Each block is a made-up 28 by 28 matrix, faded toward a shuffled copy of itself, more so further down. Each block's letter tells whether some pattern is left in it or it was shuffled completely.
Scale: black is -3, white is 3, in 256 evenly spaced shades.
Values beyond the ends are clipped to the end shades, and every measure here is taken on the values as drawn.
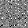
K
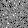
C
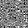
K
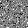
C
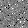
C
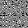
K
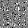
K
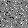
C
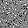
C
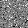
C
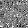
K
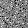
C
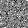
C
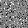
K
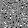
C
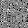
K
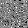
K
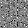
K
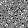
C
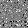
K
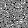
C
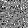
K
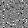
K
